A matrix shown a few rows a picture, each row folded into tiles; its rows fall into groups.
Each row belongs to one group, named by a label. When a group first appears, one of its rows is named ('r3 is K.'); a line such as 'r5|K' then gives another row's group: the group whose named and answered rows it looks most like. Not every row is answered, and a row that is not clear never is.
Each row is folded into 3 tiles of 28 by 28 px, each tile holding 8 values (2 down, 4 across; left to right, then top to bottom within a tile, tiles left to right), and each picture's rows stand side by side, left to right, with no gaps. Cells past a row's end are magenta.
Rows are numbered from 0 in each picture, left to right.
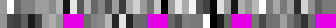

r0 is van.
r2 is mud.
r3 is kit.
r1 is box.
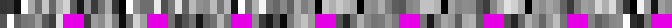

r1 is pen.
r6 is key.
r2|van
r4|key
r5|key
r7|mud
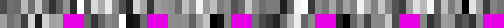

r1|mud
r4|van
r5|kit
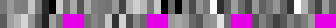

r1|box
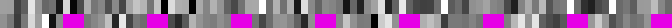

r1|box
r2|key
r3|kit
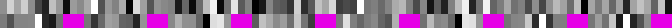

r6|box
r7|box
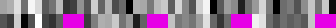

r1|kit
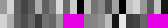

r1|box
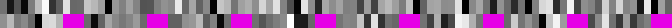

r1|key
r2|kit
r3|mud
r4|box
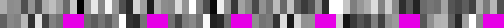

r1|mud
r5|pen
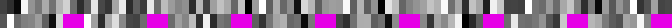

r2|box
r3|kit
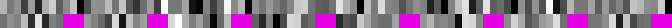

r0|box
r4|key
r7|box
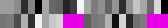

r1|box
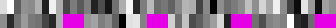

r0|kit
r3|mud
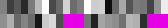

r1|key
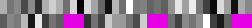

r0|box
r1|key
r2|mud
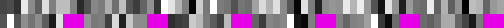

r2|key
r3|mud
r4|mud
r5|kit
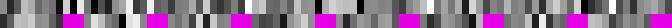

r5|kit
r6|box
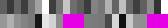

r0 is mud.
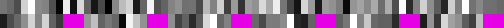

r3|mud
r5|key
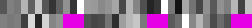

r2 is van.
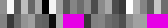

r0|kit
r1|pen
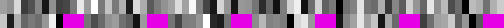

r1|kit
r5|kit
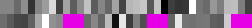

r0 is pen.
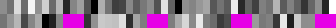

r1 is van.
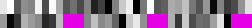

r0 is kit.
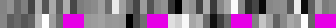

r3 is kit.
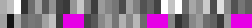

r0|key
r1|van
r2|kit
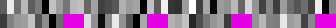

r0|kit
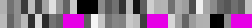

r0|box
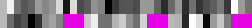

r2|pen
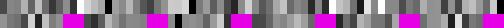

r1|key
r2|key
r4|key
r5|box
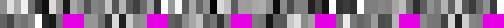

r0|mud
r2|kit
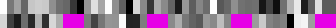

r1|mud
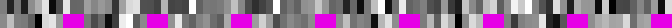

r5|pen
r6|mud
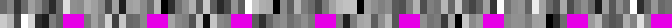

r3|key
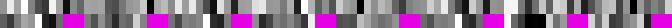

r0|mud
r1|van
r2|mud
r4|key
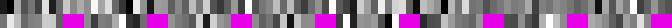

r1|mud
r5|key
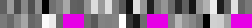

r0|pen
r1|mud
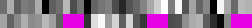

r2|kit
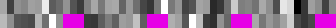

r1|van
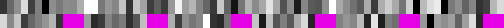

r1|kit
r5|key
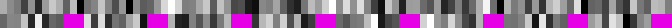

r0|box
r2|kit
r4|mud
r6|box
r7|pen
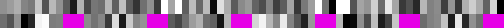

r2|kit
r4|kit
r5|box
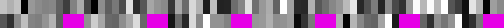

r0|key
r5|mud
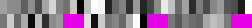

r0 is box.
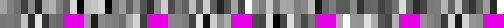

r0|box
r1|key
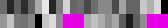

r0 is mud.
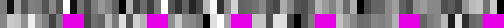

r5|box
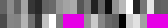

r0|pen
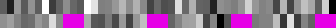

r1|kit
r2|kit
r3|box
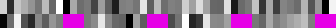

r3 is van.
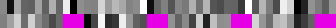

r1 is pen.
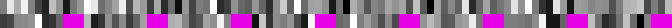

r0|mud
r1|kit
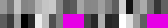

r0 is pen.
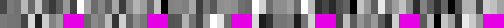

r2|pen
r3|kit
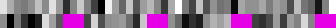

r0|van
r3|van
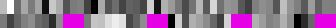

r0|kit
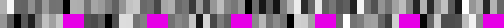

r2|box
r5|pen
